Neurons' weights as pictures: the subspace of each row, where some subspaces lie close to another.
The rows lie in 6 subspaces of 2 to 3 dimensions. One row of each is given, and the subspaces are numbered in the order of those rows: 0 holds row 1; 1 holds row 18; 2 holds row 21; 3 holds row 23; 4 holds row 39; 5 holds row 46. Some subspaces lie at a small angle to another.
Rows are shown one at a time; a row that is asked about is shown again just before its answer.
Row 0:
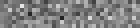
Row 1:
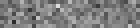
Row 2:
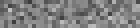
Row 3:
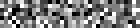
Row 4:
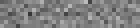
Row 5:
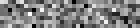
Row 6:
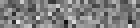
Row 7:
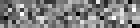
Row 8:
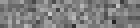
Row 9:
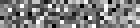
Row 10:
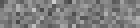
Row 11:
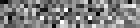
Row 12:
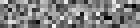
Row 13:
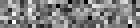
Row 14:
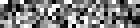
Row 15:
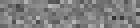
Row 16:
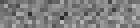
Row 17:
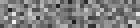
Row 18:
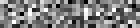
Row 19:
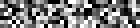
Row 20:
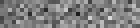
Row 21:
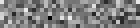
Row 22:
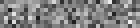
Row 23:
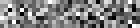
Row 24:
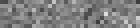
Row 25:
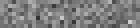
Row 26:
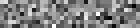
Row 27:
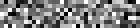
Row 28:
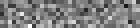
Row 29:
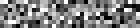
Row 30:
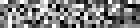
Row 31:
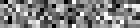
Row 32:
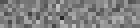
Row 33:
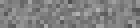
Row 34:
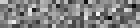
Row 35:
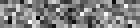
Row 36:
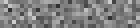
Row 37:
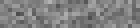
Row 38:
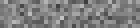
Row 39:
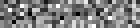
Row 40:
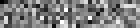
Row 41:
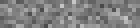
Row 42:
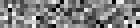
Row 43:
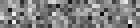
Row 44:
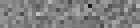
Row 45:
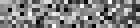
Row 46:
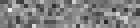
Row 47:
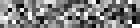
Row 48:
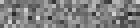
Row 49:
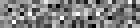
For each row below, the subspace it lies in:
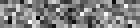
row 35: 1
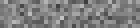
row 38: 4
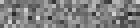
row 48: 2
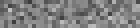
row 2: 2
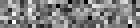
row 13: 0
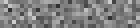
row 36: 4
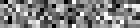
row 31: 1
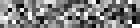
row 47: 3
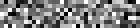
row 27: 2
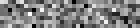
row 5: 5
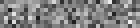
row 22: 2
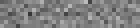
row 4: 3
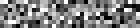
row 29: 1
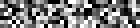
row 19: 5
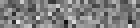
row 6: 0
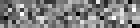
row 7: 3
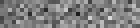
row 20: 3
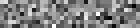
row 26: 1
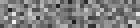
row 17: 1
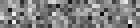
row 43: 0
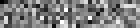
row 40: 3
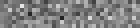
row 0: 4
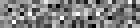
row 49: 4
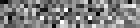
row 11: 3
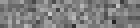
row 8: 0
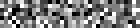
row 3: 5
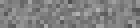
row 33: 5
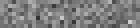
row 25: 2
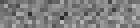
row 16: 2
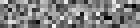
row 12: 1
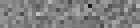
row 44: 3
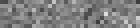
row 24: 5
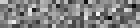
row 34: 1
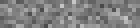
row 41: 5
